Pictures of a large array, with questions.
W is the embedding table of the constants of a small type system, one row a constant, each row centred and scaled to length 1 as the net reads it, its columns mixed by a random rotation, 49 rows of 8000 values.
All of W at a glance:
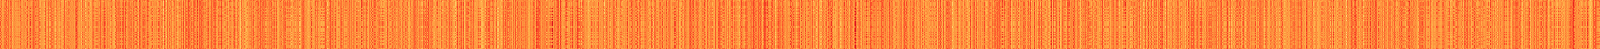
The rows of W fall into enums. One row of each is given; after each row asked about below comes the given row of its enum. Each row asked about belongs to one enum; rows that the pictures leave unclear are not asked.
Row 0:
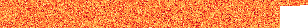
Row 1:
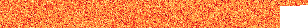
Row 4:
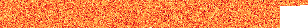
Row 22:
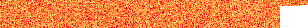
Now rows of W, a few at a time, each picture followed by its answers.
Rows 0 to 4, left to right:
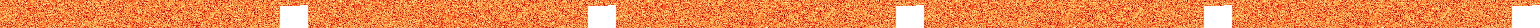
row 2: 4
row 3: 4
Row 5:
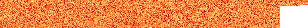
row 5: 4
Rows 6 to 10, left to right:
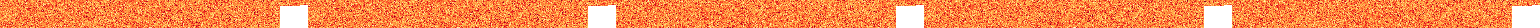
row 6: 0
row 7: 0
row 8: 22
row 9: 4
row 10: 1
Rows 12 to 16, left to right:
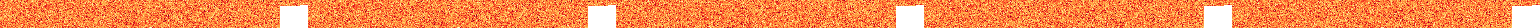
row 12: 4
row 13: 4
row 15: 0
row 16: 0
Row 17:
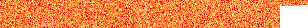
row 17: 22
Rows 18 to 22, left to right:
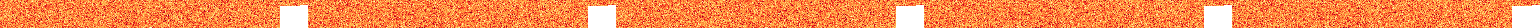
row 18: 4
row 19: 22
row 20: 0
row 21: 22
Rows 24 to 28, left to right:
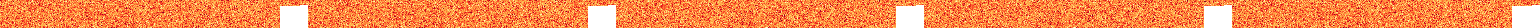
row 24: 22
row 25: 22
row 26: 4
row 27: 4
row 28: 22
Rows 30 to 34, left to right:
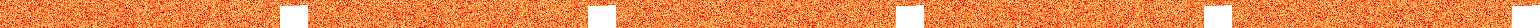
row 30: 22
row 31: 22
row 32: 0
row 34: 0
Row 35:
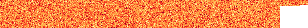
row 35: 22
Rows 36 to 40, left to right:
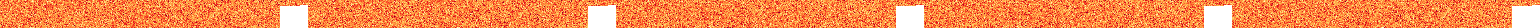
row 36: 1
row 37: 0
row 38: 22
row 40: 4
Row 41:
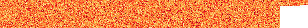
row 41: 0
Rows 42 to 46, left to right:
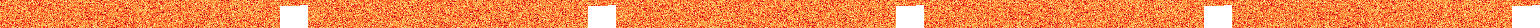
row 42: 22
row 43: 0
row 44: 0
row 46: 22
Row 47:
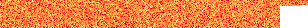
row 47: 22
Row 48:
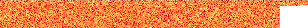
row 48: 4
